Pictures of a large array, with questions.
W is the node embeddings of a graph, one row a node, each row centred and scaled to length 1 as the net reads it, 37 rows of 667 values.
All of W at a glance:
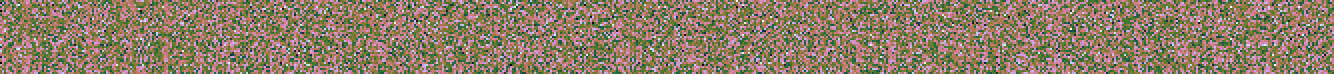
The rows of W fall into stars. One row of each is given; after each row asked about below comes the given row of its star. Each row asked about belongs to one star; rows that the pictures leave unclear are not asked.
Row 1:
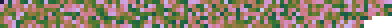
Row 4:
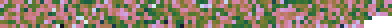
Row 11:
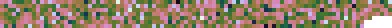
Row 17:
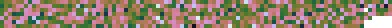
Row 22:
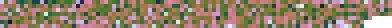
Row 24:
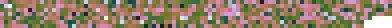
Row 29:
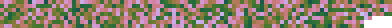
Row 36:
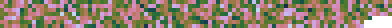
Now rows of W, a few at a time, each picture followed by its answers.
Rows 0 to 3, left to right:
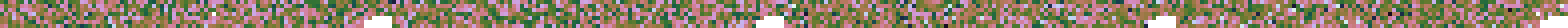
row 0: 17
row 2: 24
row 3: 29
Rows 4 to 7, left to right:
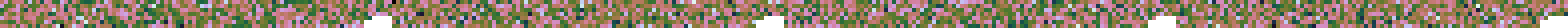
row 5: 1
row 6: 4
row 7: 22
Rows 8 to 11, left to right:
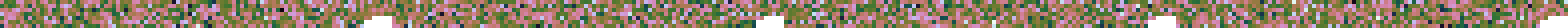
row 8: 36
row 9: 24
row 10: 29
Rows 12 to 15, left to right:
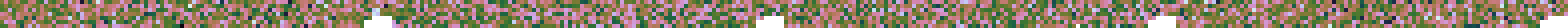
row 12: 1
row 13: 24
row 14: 29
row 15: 22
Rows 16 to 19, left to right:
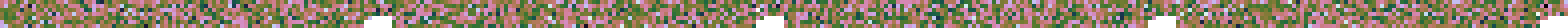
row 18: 1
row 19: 29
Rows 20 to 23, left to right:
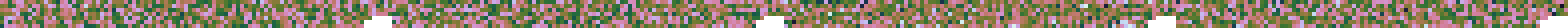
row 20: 36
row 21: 22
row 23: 11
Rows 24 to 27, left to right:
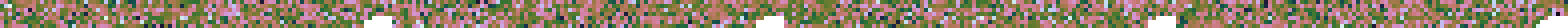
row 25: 22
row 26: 24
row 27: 11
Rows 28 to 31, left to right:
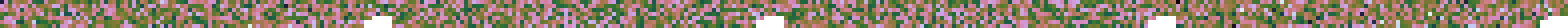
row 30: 11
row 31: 1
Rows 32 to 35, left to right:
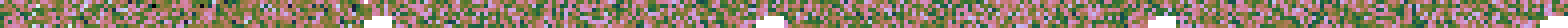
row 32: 36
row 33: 17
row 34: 24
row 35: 4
